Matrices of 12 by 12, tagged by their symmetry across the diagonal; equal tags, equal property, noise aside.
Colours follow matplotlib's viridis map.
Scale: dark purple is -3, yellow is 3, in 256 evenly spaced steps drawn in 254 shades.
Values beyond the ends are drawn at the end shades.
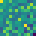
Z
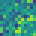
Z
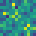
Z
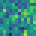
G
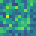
Z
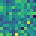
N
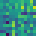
N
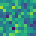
G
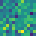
G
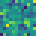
N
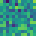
G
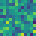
N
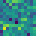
G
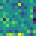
N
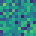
Z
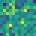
Z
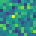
G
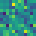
N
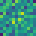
Z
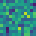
G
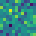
G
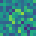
Z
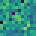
Z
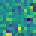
N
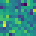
N
